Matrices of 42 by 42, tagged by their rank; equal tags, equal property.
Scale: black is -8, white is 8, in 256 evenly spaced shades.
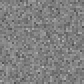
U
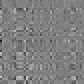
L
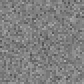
U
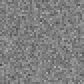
U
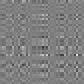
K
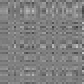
K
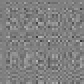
L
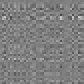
L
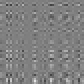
K
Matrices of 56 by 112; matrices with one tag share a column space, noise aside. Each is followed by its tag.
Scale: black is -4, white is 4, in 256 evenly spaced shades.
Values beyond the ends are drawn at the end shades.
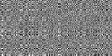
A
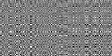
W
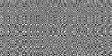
W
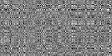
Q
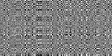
A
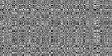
Q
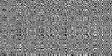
A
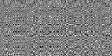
W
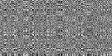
A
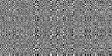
A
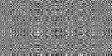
A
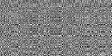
W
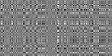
Q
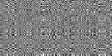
A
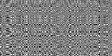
W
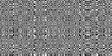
A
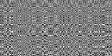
W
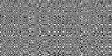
W
